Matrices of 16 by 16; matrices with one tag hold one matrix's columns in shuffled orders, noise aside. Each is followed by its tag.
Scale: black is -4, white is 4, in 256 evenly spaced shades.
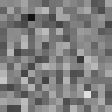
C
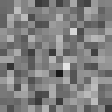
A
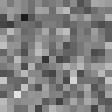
C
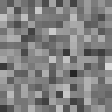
A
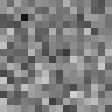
C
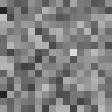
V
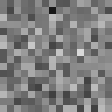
V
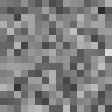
V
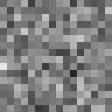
A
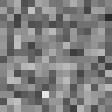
C
